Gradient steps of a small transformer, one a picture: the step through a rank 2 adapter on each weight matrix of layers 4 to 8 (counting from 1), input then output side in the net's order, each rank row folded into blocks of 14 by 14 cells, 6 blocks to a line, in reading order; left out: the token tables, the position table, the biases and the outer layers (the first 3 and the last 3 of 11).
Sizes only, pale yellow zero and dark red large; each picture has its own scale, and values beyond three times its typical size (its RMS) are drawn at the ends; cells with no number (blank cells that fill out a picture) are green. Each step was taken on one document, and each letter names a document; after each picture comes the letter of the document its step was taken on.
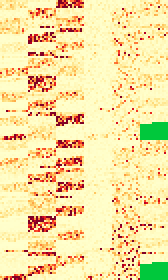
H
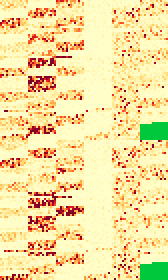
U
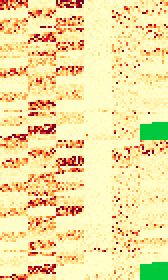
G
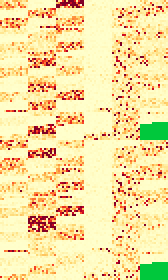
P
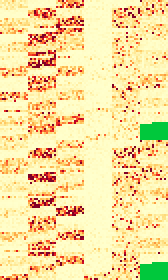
U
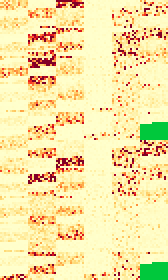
P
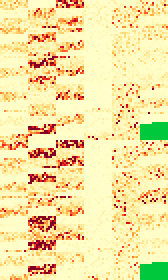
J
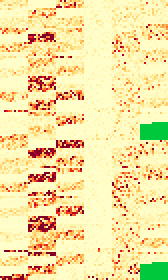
J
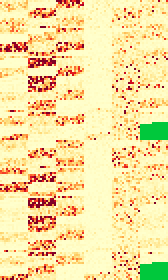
U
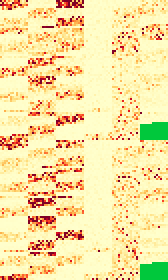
J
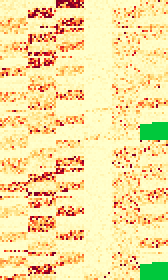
U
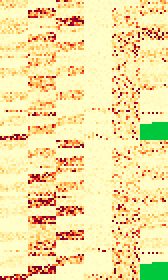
G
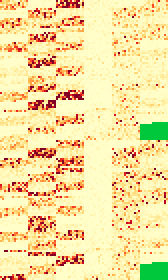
U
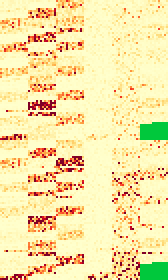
H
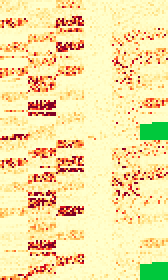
H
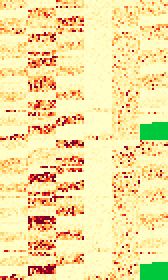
J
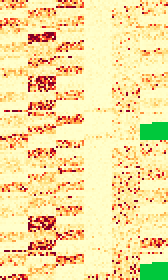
G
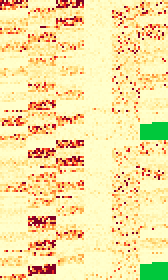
G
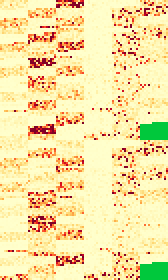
P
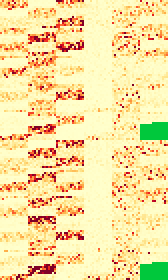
J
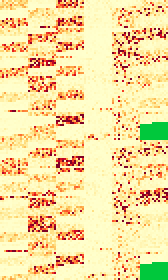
P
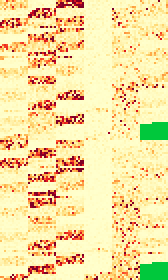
U
